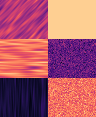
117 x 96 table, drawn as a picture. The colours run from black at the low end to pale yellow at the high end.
It is made of 3 by 2 panels. Panel 1,1: middling, slanting up to the right. Panel 1,2: very high, flat. Panel 2,1: high, streaked across. Panel 2,2: low, fine-grained. Panel 3,1: very low, streaked downward, faint in contrast. Panel 3,2: high, fine-grained.
